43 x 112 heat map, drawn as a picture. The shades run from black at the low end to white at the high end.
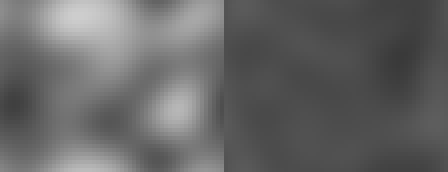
It is made of 1 by 2 panels. Panel 1,1: middling, smooth, strong in contrast. Panel 1,2: low, smooth, faint in contrast.
